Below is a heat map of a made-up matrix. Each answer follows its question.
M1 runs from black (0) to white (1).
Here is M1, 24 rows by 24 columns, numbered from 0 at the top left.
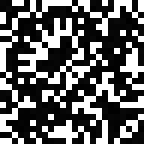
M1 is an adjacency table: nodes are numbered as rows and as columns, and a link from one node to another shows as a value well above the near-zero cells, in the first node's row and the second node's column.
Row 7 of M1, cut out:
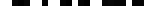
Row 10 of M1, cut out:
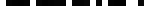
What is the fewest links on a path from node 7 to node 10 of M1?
2
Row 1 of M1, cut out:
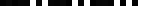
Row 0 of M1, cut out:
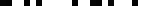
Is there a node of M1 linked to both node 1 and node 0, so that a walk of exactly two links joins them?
yes
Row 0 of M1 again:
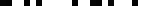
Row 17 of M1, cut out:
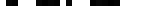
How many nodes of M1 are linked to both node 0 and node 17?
8
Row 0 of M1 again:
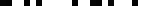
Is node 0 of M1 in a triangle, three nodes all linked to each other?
yes
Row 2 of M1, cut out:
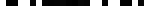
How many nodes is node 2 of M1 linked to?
9
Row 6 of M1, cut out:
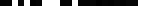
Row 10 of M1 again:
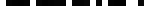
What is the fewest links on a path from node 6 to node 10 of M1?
3
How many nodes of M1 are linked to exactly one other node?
0
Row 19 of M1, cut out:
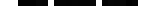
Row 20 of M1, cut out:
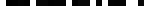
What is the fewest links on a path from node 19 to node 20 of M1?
2
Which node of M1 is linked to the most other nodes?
node 0
